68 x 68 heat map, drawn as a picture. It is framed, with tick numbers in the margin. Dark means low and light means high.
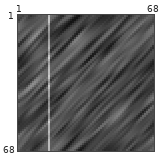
Average level on the scale: 30%. Mirror symmetry: none. Grain: diagonal, up to the right. Odd lines: column 16. Slope: none. Histogram: skewed, a long tail of high values.
